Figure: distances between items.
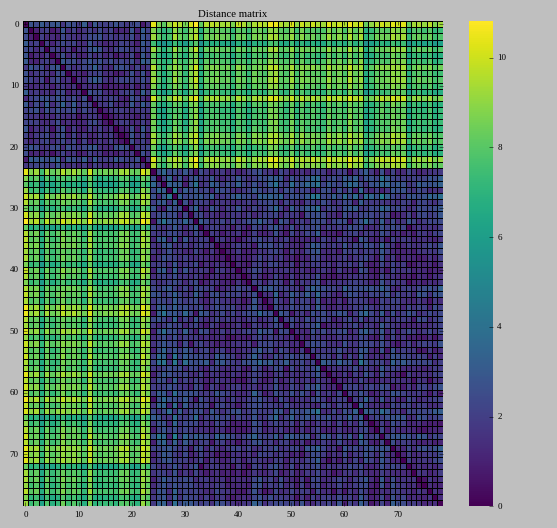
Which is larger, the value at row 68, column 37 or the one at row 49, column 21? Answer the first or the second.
the second
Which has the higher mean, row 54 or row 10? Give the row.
10
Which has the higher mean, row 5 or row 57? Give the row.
5
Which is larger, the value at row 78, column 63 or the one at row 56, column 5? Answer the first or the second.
the second
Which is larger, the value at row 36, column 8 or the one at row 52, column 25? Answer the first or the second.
the first
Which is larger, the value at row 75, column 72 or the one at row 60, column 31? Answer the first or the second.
the second
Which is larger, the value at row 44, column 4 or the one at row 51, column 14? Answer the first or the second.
the first
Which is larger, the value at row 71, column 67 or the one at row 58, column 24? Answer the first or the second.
the first
